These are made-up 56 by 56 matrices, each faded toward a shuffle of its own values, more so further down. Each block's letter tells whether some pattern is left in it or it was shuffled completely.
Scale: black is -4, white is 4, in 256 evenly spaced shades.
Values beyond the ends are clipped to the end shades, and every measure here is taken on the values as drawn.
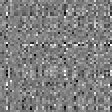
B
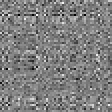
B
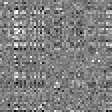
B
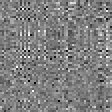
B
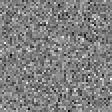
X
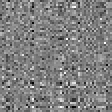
B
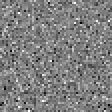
X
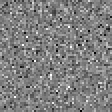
X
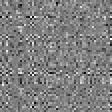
B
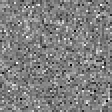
X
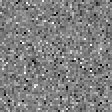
X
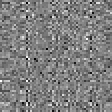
B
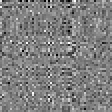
B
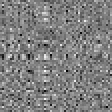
B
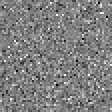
X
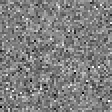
X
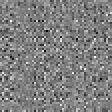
B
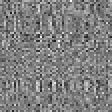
B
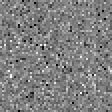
X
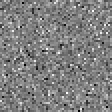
X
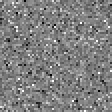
X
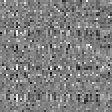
B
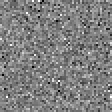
X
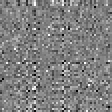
B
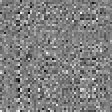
B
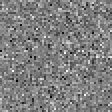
X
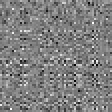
B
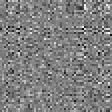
B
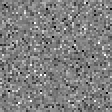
X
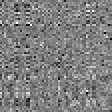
B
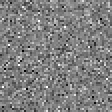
X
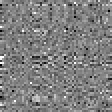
B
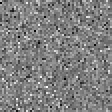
X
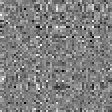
B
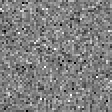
X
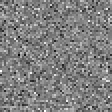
X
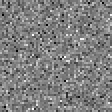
X
